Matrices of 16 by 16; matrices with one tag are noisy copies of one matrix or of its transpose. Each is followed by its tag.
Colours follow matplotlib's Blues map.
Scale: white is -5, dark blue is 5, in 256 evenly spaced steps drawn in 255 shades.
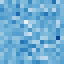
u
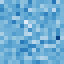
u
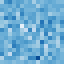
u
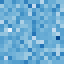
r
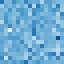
r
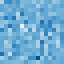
u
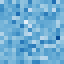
u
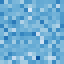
r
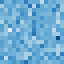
r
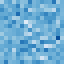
u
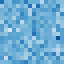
r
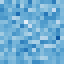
u
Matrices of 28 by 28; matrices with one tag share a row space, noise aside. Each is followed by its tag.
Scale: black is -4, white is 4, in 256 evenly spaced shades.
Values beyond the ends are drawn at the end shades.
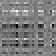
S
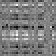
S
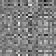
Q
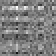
S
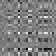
Q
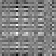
S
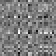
Q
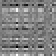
S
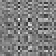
Q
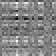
S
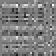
S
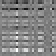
S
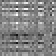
S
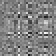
Q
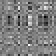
Q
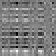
S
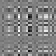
Q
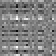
S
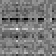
S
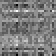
S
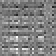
S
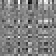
Q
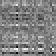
S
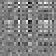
Q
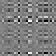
Q
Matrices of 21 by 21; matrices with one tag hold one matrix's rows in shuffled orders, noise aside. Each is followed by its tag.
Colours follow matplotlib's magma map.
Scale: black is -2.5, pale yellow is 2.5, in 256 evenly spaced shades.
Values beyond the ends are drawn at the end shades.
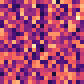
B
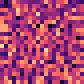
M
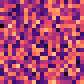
B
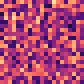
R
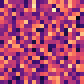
B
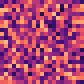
M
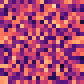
M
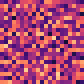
M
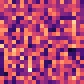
R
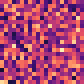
R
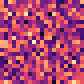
M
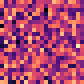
R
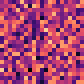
B
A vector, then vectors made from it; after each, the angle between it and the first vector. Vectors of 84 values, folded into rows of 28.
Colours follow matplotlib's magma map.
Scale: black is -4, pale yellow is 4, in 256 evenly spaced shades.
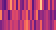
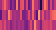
nearly opposite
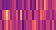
orthogonal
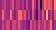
partly opposed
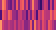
nearly opposite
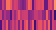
partly aligned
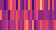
nearly parallel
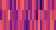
nearly opposite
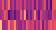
orthogonal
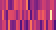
partly opposed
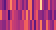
nearly parallel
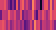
nearly opposite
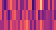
nearly parallel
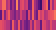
nearly opposite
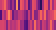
nearly opposite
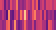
orthogonal
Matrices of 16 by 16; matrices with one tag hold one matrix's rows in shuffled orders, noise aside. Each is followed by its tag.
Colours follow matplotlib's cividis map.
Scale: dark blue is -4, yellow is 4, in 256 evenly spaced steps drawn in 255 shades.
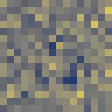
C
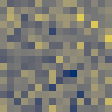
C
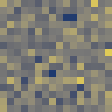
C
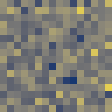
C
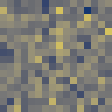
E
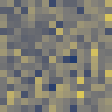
C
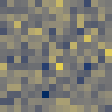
E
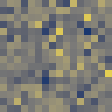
E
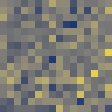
C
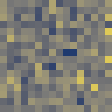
C
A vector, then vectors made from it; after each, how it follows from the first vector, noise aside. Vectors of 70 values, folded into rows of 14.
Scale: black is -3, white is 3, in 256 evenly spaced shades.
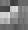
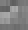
shrunk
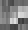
reversed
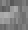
shrunk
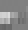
partly zeroed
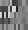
sign-scrambled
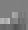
partly zeroed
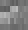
shrunk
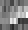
reversed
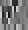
sign-scrambled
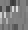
partly zeroed
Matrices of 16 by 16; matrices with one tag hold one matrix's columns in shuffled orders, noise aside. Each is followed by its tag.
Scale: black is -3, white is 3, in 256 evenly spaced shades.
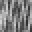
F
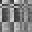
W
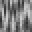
F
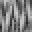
F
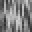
F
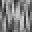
F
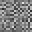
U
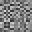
U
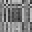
W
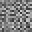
U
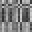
W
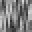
F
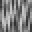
F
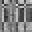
W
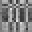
W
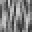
F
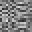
U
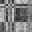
W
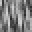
F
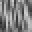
F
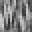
F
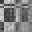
W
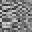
U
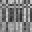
W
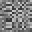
U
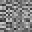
U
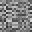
U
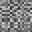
U
